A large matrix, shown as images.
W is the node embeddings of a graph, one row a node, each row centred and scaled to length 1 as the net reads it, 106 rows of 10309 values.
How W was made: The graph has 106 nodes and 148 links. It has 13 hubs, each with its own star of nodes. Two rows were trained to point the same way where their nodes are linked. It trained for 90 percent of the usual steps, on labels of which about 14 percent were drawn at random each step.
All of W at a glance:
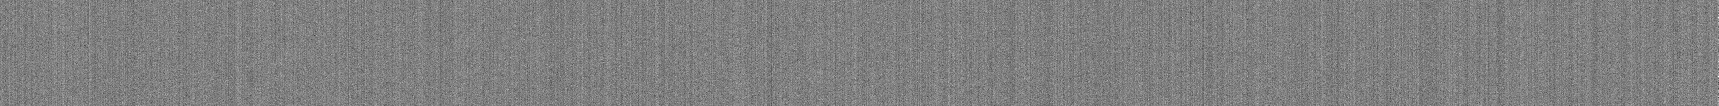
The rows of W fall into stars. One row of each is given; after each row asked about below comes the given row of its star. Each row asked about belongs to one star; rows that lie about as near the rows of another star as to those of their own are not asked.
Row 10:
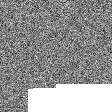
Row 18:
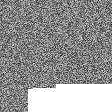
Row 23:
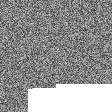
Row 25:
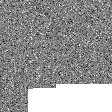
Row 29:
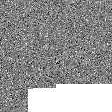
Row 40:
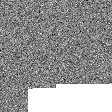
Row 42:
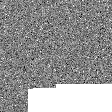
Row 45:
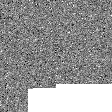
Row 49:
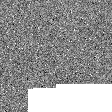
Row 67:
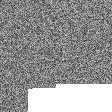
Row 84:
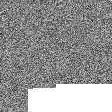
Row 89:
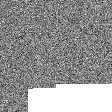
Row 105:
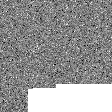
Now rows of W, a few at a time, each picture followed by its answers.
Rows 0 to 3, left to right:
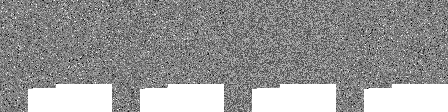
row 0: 105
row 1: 40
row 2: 42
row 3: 23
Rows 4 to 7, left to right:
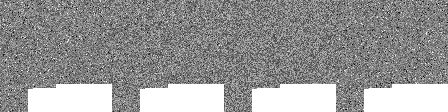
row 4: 18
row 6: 49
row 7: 84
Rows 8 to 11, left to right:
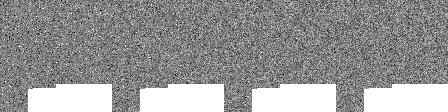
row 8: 45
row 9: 84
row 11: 45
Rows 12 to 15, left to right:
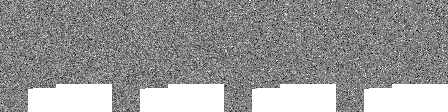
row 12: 84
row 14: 10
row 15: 67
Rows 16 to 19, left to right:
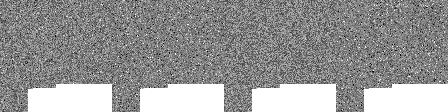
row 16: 18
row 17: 10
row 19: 45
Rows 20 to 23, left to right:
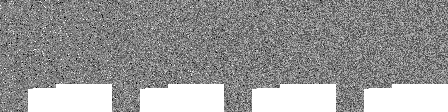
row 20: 18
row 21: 49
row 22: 42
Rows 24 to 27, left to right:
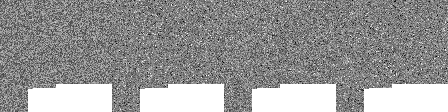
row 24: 40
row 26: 29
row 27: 42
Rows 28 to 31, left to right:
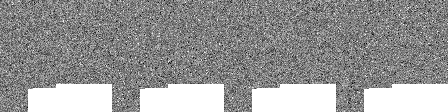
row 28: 67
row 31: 25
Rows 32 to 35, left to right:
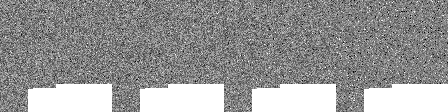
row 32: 89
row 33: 10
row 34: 18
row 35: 84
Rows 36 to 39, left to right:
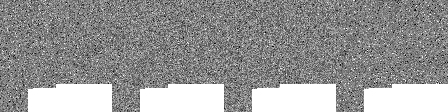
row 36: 25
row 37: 40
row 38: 89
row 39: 89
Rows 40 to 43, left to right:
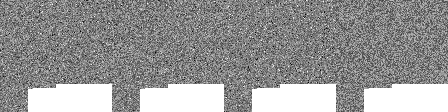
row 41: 40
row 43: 10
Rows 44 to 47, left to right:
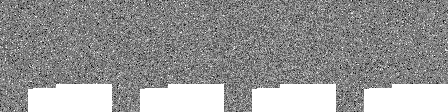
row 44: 49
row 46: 40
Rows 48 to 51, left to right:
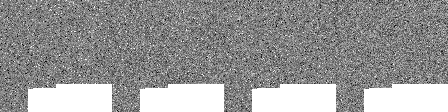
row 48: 29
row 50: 10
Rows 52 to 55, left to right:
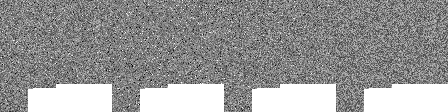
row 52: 105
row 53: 105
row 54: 40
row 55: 105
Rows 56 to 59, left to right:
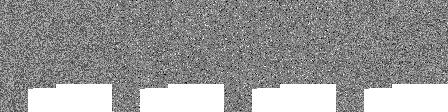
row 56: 25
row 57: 49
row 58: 105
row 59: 25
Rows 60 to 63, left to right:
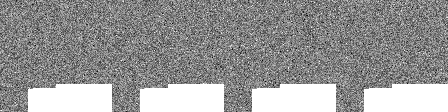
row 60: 10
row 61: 49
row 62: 45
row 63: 25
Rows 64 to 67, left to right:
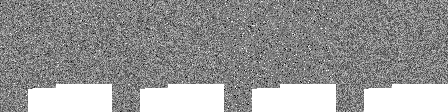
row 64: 67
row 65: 42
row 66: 23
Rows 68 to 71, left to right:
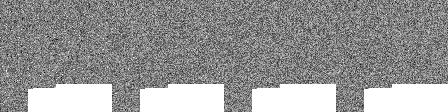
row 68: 29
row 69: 84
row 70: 89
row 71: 42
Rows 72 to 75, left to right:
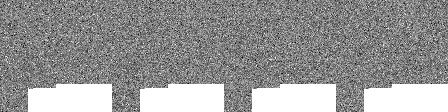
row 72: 10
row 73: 40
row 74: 45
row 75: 18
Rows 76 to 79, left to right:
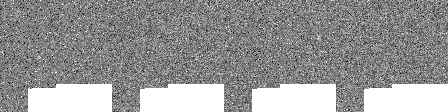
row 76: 10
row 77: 89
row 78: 42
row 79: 18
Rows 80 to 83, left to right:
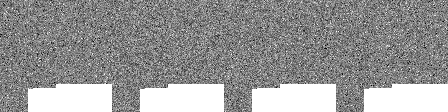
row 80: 10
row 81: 49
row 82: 25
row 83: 42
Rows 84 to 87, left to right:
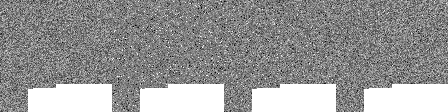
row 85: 105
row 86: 42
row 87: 40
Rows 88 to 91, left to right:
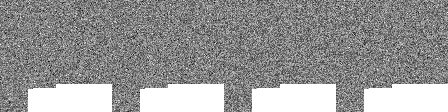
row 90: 45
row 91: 89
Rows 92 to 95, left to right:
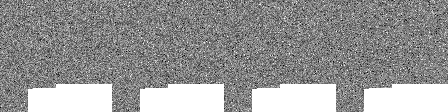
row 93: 89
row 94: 89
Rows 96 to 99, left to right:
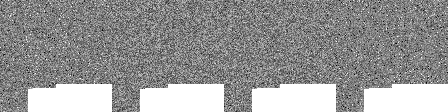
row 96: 84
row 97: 29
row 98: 49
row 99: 23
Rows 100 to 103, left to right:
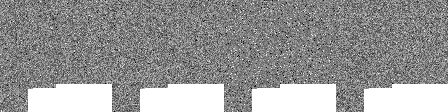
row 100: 67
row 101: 42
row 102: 25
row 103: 45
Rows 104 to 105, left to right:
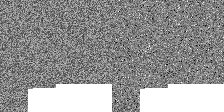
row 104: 84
